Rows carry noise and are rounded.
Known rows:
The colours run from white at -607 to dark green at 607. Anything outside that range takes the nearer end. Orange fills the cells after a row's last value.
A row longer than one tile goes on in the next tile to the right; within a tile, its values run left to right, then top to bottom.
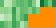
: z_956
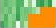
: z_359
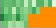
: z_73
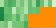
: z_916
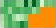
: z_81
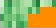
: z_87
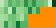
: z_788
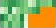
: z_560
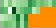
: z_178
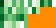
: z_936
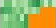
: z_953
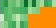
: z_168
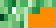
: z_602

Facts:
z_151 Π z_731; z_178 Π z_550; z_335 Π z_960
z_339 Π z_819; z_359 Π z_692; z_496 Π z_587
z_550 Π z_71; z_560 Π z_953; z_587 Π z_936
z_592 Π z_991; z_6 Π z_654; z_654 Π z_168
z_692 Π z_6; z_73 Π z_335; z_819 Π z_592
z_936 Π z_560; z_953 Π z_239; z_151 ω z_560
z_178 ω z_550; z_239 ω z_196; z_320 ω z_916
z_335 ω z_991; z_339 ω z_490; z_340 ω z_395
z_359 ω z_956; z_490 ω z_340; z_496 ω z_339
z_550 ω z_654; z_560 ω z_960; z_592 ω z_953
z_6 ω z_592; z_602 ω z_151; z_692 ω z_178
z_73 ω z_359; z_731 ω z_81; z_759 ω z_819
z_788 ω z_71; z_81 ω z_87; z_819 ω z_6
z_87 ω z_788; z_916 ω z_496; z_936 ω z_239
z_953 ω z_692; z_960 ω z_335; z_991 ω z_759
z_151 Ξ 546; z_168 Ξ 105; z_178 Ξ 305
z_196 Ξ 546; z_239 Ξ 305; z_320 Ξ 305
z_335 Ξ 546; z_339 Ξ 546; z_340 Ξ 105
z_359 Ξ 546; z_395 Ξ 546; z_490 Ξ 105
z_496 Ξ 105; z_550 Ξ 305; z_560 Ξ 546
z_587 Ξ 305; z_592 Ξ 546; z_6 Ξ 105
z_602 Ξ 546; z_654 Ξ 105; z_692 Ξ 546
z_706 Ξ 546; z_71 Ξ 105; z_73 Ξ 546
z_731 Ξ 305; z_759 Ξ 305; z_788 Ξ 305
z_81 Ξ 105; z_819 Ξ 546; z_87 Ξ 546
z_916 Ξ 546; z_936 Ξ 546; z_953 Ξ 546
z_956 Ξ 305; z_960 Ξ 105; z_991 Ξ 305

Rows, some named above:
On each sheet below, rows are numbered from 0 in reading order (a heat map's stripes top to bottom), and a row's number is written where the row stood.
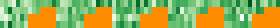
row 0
z_395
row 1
z_956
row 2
z_71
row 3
z_335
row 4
z_960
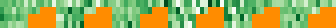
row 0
z_73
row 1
z_654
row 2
z_759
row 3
z_196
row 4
z_320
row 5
z_692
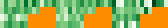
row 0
z_71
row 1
z_587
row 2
z_239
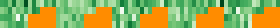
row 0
z_960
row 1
z_592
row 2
z_731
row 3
z_991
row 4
z_151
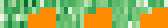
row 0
z_71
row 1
z_335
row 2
z_359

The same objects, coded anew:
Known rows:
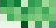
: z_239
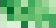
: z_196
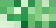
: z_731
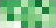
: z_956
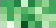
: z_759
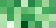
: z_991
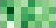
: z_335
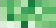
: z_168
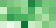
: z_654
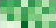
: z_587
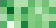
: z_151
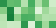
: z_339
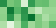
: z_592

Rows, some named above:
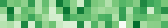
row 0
z_395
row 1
z_936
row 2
z_960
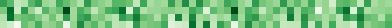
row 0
z_359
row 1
z_335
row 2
z_87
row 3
z_320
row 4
z_335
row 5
z_916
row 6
z_87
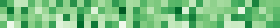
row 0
z_602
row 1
z_320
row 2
z_560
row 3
z_87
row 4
z_81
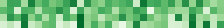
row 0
z_71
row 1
z_788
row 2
z_6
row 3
z_320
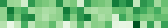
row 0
z_692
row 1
z_953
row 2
z_239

